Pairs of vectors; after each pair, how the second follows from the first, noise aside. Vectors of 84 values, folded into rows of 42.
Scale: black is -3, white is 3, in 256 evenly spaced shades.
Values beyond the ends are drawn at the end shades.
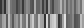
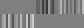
partly zeroed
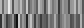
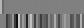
partly zeroed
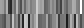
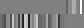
partly zeroed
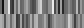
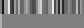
partly zeroed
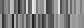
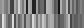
negated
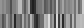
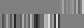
partly zeroed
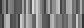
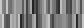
negated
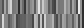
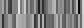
negated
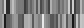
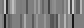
partly zeroed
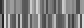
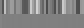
partly zeroed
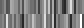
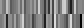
negated
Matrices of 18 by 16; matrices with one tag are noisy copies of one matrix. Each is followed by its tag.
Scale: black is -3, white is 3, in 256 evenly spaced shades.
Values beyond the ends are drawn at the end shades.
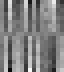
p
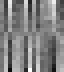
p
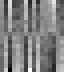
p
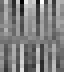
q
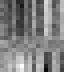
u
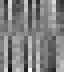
p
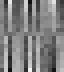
p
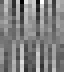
q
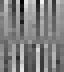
q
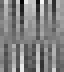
q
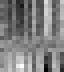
u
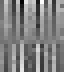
q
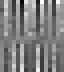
q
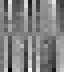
p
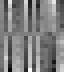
p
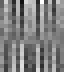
q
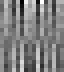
q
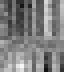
u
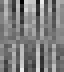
q
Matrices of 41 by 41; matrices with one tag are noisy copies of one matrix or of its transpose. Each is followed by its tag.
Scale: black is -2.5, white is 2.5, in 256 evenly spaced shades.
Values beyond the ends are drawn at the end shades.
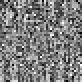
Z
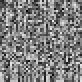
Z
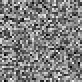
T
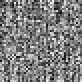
Z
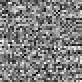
Z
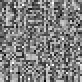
Z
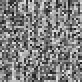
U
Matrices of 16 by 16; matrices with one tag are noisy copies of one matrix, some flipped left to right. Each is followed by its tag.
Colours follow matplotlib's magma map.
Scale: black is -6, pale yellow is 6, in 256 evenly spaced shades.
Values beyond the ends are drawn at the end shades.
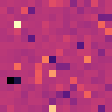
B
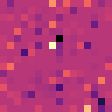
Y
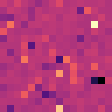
B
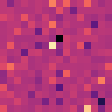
Y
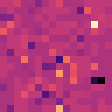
B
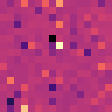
Y
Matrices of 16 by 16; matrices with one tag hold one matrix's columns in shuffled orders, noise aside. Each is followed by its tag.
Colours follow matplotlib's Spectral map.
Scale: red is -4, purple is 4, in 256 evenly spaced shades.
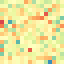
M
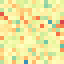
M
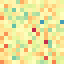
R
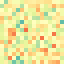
R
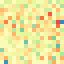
M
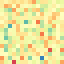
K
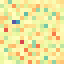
R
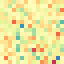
K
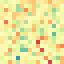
K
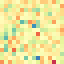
K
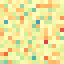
R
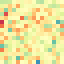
M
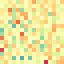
K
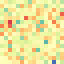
M
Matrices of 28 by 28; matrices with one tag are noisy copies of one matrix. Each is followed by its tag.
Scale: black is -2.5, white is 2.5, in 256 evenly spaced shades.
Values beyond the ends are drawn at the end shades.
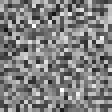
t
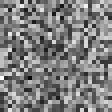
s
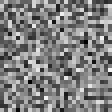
t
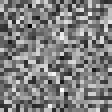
t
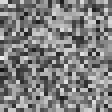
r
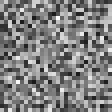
t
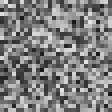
r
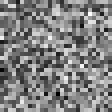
r
